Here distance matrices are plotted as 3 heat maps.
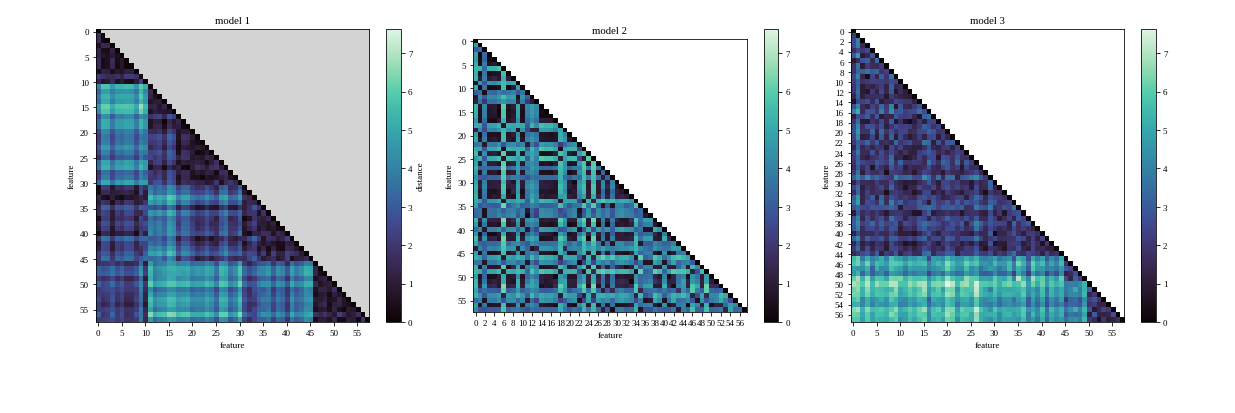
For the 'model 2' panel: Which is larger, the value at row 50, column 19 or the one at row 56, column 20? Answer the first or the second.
the first
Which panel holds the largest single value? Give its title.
model 3
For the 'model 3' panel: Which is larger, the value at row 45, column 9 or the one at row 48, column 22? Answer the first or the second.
the first
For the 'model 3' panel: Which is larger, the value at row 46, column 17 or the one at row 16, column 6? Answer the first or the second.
the first
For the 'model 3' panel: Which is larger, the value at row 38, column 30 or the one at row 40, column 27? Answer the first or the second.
the first
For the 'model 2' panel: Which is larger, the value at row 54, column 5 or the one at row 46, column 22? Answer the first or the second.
the first
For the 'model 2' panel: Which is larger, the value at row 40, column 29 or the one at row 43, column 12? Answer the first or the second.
the second
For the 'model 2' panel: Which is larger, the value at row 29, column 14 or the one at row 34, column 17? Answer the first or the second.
the second
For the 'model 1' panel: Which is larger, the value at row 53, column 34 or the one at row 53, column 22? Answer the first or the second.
the second
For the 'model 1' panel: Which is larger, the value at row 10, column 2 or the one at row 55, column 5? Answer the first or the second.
the second
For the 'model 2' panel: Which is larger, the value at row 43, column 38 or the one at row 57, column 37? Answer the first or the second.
the first
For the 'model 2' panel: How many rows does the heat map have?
58
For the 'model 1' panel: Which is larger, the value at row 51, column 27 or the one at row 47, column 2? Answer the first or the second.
the first
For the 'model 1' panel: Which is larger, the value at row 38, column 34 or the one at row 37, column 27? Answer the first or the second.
the second
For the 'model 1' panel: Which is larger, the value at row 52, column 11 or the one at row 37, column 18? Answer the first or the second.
the first
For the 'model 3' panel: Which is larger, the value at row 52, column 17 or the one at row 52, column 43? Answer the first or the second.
the first
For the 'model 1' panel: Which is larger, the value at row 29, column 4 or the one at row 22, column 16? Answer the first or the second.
the first
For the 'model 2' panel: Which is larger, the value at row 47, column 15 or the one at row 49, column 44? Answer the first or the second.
the second
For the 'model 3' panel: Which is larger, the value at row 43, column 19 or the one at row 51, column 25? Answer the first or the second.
the second
